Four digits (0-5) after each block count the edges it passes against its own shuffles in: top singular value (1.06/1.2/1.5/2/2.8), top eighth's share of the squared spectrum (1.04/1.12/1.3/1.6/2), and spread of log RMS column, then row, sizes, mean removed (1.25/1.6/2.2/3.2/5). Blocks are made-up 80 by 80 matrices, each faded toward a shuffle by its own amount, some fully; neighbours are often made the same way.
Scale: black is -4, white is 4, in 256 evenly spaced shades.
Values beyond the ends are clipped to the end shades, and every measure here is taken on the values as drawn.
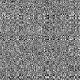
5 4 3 3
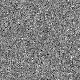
2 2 0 0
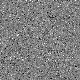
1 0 0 0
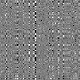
5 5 3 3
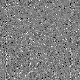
3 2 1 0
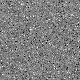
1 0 0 0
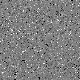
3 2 0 0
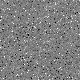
0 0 0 0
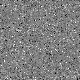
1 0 0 1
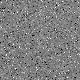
0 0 0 0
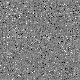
0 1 0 1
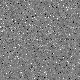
0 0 0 0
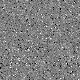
1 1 0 1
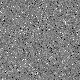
0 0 0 0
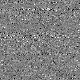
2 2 0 3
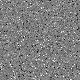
0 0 0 0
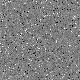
0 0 0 0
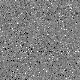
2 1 0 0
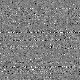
2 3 0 3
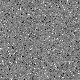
0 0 0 0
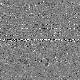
3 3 0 3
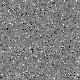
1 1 0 1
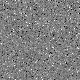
0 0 0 0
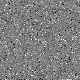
0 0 0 1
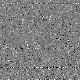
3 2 0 2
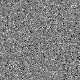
2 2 0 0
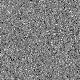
1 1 0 0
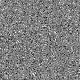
2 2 0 0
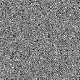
3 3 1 1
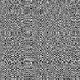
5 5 3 3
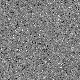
1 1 0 0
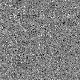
3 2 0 1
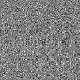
3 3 1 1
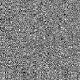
4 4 2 2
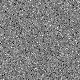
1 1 0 0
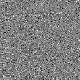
3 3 0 1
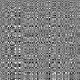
5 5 4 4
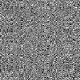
4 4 3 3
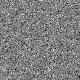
1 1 0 0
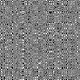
5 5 3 3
